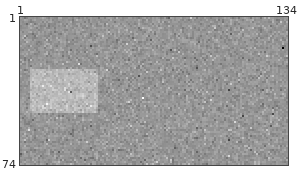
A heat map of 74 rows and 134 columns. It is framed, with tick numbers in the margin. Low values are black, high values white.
Ninth with the highest average: middle left. Stripes: none. Odd patch: higher, in the middle left.
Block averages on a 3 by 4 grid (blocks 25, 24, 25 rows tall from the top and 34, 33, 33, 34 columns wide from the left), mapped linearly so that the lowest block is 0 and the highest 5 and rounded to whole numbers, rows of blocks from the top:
0 0 0 0
5 1 0 0
0 0 0 0
